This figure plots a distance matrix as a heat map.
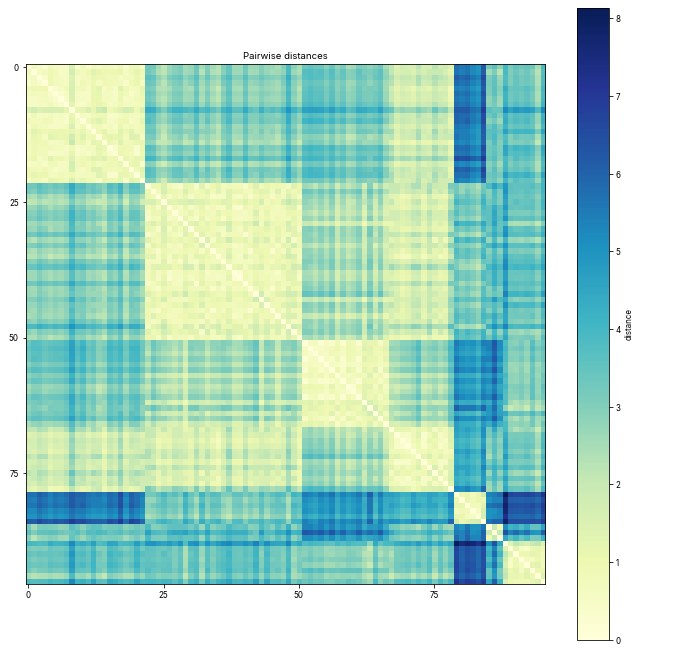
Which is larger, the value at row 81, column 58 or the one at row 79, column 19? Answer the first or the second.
the second
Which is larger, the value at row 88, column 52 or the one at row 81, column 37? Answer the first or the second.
the first
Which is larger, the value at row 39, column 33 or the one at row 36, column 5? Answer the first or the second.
the second
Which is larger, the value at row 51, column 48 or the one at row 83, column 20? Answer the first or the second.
the second
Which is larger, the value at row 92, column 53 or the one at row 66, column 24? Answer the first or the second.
the first
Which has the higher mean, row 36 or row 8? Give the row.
8
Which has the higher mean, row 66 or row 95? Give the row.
95
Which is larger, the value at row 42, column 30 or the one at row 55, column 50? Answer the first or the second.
the second
